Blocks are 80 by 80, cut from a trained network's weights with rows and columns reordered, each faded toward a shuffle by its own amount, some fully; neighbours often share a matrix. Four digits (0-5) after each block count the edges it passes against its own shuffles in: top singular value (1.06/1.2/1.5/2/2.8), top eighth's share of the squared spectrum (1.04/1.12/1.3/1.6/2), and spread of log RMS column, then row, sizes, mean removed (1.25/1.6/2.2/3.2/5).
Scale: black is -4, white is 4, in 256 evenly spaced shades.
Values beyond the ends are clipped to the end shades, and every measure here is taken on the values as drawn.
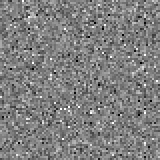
3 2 1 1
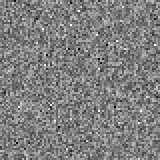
1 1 0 0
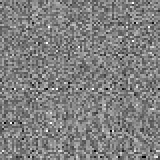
4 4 0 2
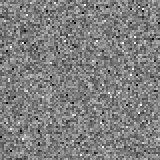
0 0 0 0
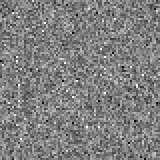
0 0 0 0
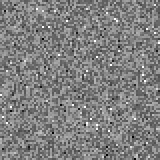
0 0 0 0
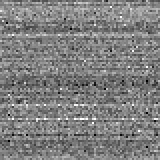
4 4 1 2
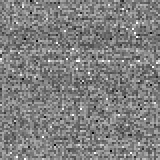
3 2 0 0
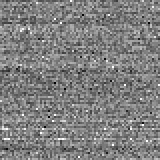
3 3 0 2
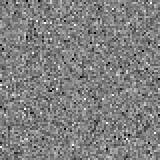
0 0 0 0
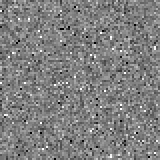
1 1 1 0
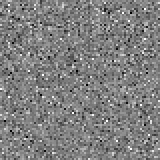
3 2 0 1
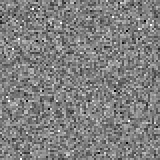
3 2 0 1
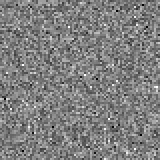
1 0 0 0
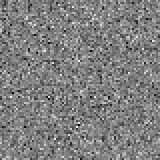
3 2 0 1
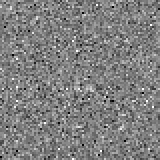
2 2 0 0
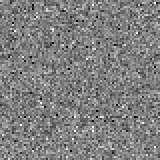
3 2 0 1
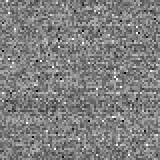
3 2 0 0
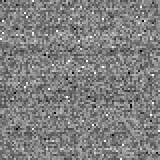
2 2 0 0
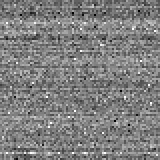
4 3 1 1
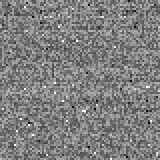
2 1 0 0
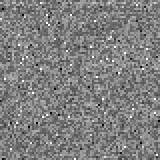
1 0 0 0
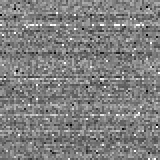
4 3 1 2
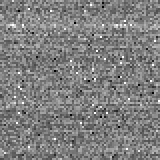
3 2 0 0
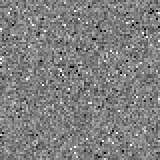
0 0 0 0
